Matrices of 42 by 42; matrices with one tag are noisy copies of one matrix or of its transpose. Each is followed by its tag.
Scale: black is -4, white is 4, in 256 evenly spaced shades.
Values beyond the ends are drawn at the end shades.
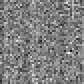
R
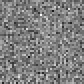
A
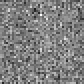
A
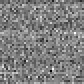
R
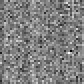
R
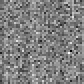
R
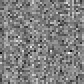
R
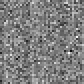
R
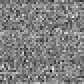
R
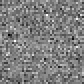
A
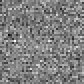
A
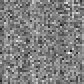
R
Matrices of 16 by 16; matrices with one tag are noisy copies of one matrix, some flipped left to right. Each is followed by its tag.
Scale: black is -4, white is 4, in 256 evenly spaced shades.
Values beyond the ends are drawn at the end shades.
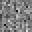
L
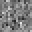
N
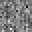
L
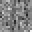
N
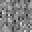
N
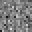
L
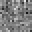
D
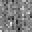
N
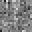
D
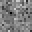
D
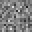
L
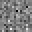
L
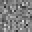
L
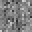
N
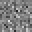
L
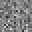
L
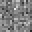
D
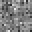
D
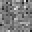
D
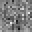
N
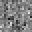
N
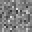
L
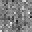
N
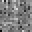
D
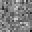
D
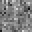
D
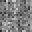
D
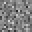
L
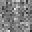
D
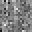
D
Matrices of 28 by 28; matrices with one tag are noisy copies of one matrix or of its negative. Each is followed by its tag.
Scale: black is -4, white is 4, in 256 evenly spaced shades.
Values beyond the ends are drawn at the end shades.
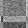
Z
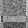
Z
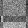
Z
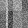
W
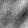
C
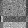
Z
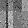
W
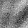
C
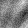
C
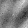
C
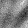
C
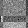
Z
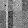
W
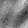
C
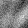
C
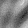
C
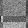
Z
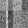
W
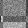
Z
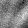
C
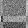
Z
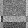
Z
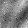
C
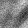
C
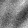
C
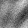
C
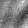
C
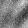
C
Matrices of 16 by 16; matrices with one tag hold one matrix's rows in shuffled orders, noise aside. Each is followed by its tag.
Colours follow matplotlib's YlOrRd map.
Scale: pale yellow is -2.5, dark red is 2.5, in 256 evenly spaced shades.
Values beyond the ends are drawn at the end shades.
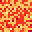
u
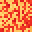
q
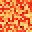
u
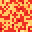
u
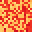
q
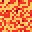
u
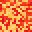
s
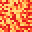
s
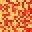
q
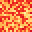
u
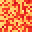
q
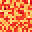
u
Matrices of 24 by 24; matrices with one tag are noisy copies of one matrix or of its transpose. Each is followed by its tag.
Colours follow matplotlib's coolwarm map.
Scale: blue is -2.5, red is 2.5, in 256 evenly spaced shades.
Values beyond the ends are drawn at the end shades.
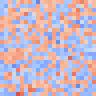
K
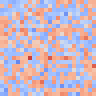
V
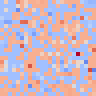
V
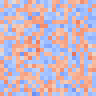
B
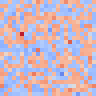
B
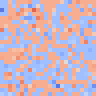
K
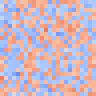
V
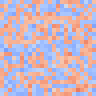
B
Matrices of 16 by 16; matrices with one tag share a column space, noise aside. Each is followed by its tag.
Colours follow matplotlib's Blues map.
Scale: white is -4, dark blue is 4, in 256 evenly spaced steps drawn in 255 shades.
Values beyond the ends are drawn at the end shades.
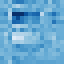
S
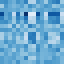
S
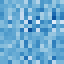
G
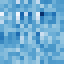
S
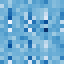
G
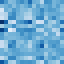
G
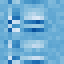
G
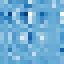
S
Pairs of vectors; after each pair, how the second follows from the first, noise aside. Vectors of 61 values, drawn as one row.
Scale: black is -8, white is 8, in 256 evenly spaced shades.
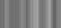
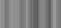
negated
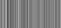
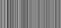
copied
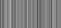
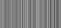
shuffled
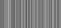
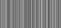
shuffled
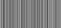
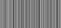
reversed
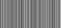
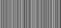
negated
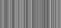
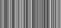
scaled up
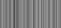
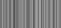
copied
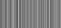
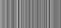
negated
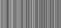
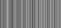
negated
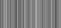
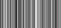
scaled up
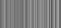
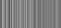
reversed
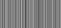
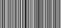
scaled up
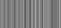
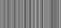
copied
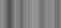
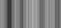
scaled up
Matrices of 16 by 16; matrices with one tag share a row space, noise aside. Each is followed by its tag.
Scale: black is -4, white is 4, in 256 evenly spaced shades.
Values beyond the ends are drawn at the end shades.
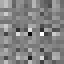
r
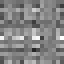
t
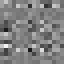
r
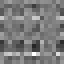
t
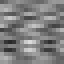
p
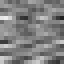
p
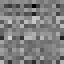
t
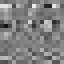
r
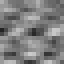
p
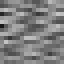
p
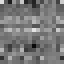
t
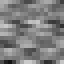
p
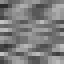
p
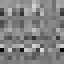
t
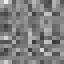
r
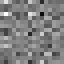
r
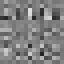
r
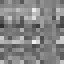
t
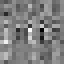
r
